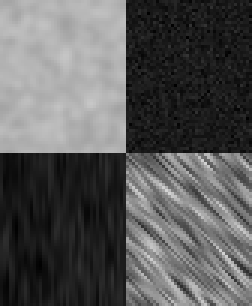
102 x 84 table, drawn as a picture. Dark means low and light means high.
The table splits into 2 rows of 2 panels. Panel 1,1: high, blotchy, faint in contrast. Panel 1,2: very low, fine-grained, faint in contrast. Panel 2,1: very low, streaked downward, faint in contrast. Panel 2,2: middling, slanting down to the right, strong in contrast.
